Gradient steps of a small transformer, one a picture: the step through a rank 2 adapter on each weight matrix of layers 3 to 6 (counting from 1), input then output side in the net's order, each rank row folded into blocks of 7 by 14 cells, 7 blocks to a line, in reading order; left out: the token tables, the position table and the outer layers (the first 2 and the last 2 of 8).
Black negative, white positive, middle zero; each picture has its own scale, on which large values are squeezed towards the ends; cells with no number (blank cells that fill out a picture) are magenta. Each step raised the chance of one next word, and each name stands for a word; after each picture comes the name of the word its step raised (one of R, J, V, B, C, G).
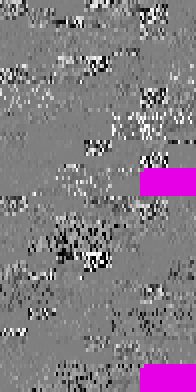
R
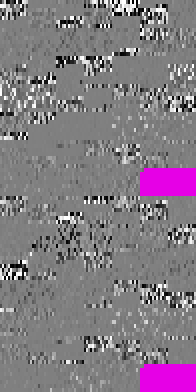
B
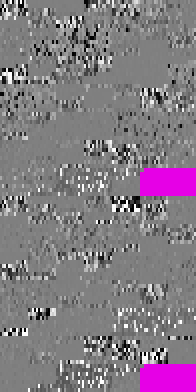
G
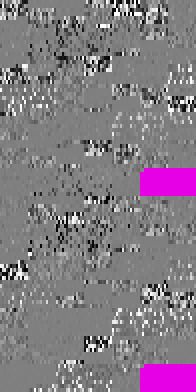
B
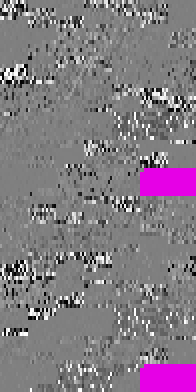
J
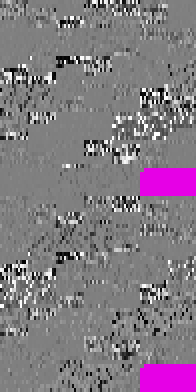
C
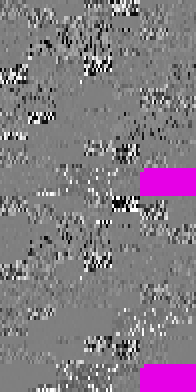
G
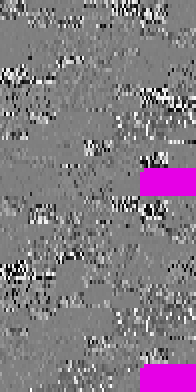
J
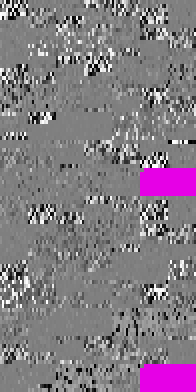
C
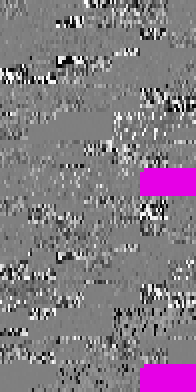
C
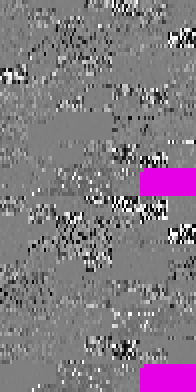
G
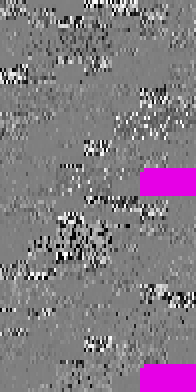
R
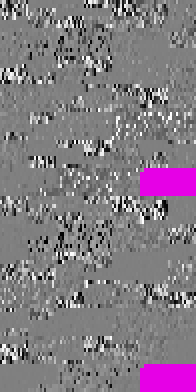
R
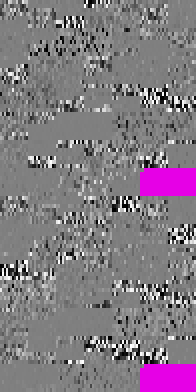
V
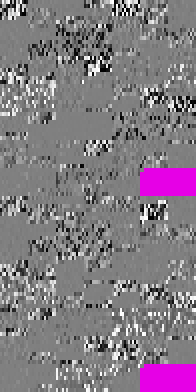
B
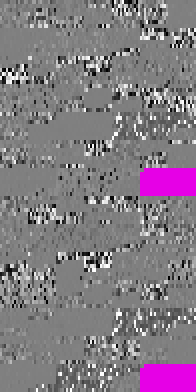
J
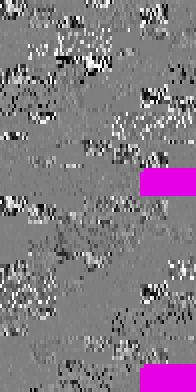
C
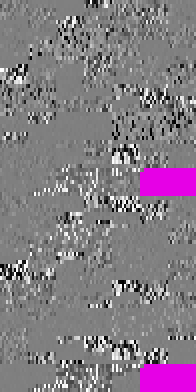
G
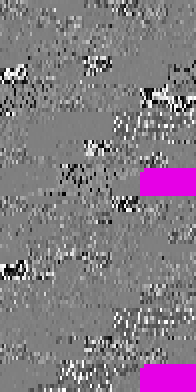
J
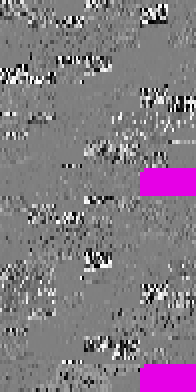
C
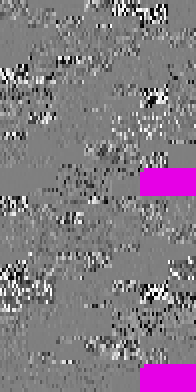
C
